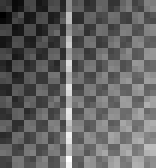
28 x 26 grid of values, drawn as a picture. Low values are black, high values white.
Mirror symmetry: none. Ninth with the lowest average: top left. Slope: up to the bottom right. Odd lines: column 12.
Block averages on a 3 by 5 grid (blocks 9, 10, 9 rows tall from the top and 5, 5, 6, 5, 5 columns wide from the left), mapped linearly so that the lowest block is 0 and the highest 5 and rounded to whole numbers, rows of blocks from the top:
01223 | 12334 | 23445
